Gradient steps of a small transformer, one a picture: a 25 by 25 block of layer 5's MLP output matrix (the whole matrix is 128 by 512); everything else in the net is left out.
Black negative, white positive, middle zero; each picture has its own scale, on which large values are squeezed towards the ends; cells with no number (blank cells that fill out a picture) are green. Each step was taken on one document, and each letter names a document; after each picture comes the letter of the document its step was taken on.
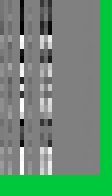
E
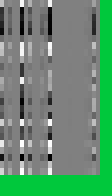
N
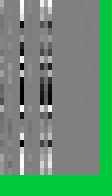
E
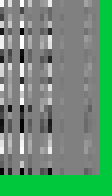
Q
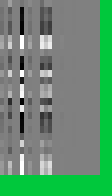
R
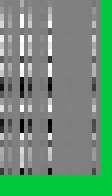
N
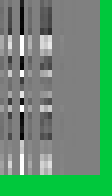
R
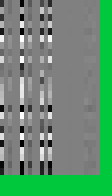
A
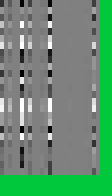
N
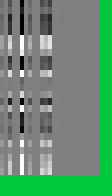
R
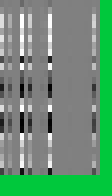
N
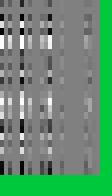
Q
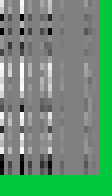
Q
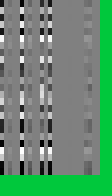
A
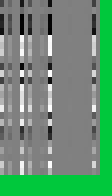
N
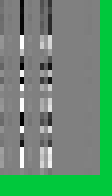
E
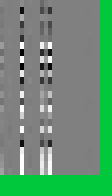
E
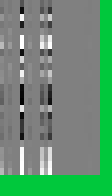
E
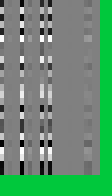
A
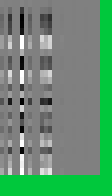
R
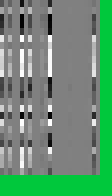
N
